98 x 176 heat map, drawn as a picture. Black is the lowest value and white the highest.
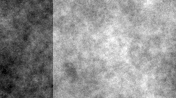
No regular stripes run through it. The ninth with the highest average is the centre. The bottom left is the ninth with the lowest average. The right part is higher, past a seam about 30% of the way across.
